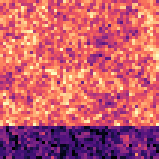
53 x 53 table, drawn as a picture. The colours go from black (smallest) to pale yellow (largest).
Seam: horizontal, 80% of the way down, the top part higher. Grain: blotchy. Average level on the scale: 60%.
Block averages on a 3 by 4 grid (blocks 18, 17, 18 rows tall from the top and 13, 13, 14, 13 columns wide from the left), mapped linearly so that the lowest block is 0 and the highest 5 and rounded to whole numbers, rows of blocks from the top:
5 4 4 5 | 4 5 4 4 | 1 0 0 1
